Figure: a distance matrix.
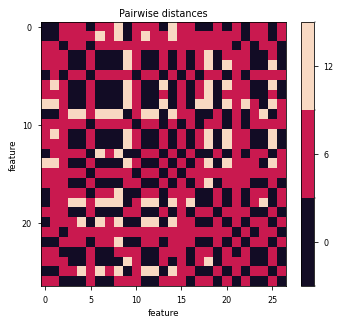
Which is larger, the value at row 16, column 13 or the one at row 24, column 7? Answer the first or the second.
the first
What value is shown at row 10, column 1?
6
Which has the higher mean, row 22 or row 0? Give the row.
0
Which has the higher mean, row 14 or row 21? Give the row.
21
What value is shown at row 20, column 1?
6
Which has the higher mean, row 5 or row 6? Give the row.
6
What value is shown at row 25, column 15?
6
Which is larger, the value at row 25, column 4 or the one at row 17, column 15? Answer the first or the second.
the first
